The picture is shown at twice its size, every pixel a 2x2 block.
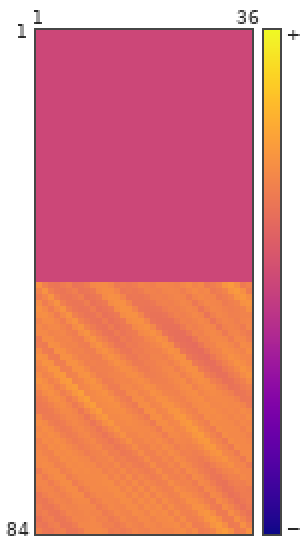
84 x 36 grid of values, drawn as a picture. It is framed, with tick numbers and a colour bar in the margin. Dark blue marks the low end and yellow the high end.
It is made of 2 by 1 panels. Panel 1,1: middling, flat. Panel 2,1: high, slanting down to the right, faint in contrast.
